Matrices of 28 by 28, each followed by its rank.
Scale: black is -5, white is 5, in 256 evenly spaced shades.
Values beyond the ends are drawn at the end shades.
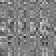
three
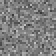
full rank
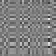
two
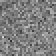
full rank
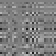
two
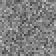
full rank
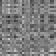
three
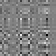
two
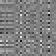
two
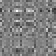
three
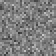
full rank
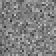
full rank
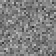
full rank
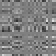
two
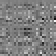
three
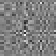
three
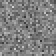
full rank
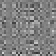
three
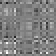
two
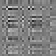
two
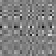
two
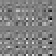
two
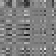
two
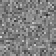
full rank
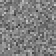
full rank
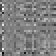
three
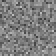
full rank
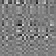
three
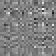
three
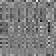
three
